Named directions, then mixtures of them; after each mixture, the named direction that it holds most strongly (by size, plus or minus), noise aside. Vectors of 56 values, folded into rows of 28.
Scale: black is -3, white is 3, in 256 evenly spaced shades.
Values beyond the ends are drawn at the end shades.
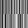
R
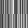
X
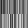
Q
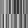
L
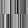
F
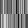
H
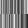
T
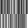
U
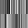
F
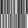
U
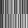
X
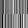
R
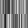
F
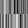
L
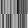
F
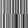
R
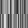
F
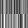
R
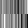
T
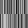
H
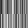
X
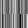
Q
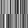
F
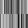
H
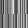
X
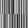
X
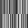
Q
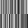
T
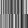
T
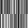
U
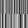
R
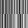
R
